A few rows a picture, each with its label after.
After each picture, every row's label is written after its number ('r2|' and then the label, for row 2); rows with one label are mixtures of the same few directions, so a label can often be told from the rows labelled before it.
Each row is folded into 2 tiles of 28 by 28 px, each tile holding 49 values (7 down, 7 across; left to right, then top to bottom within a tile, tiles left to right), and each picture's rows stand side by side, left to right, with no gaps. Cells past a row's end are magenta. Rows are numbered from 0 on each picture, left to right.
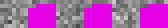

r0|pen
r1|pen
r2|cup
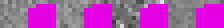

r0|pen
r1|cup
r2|cup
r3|cup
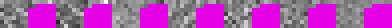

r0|cup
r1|cup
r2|cup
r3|pen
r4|pen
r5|pen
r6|pen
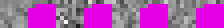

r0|cup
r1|pen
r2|cup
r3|pen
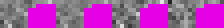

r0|cup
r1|cup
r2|cup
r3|cup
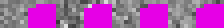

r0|pen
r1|cup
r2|cup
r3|cup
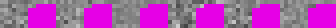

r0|pen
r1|pen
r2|pen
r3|cup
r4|pen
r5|cup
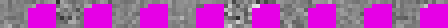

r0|cup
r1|cup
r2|pen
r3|cup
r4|cup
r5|cup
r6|pen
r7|cup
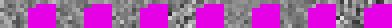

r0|cup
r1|cup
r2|pen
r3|pen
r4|pen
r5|cup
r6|pen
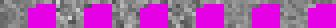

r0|cup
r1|cup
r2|cup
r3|cup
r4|cup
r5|cup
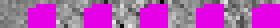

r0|pen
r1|cup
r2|cup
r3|cup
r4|cup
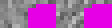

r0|cup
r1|pen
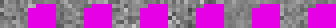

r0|cup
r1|cup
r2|pen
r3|pen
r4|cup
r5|pen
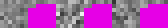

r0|pen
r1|pen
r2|cup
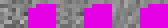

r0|pen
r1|pen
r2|pen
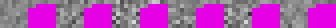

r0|pen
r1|pen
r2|pen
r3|pen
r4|pen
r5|cup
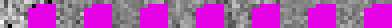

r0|cup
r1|pen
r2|cup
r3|cup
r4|cup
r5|pen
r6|pen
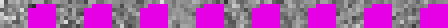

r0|cup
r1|pen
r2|cup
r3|cup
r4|cup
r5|cup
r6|pen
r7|pen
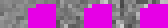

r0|pen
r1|cup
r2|cup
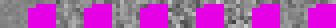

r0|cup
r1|cup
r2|cup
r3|cup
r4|pen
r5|cup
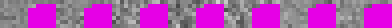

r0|cup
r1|pen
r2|pen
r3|cup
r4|cup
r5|cup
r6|cup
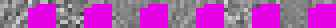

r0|pen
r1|pen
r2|pen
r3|pen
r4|cup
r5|cup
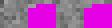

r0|cup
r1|cup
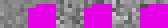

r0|pen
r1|pen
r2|cup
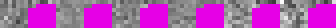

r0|pen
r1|cup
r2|cup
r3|pen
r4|cup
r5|cup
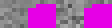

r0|pen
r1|pen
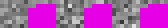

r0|pen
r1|pen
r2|pen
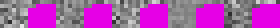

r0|pen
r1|pen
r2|pen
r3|cup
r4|cup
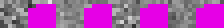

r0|cup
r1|cup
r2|pen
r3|cup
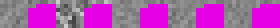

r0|pen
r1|cup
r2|cup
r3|pen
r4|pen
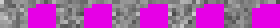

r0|cup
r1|pen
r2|pen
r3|pen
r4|cup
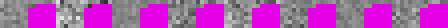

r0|cup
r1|cup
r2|pen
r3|pen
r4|cup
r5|pen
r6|cup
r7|pen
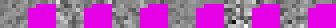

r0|pen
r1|cup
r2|cup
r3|pen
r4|pen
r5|pen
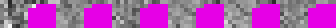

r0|cup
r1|cup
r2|pen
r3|cup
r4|cup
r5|pen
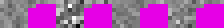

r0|cup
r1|pen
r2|cup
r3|pen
